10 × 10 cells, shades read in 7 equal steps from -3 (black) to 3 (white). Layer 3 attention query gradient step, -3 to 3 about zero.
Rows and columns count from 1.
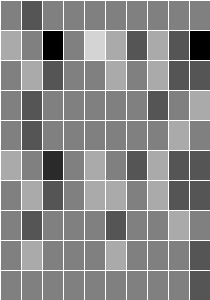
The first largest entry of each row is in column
1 5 2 10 9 1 2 9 2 1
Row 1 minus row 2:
-1 -1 3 0 -2 -1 1 -1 1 3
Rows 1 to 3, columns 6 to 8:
0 0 0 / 1 -1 1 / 1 0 1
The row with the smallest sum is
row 2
